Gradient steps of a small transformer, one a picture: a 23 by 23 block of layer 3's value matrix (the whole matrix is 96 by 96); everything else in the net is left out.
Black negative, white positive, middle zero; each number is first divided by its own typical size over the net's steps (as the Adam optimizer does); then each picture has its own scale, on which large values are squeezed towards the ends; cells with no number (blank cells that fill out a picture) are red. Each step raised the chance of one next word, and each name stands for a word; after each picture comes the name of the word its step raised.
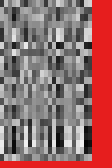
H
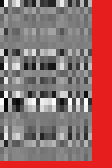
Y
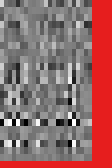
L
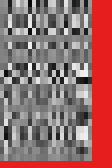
H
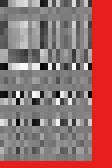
Y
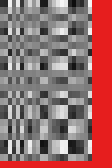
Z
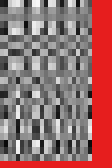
Z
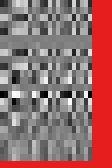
Y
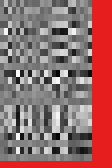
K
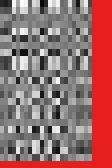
Z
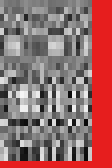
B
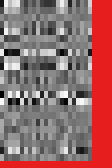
Y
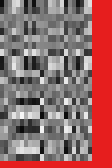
Z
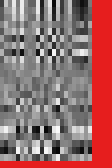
Z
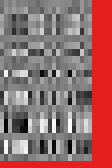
K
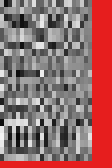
H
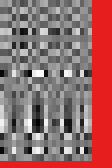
K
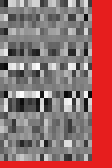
Y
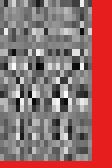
Y
